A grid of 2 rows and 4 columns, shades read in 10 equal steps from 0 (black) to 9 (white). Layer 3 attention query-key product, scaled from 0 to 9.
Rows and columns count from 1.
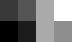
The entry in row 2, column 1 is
0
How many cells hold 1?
1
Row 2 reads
0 1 6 5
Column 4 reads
9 5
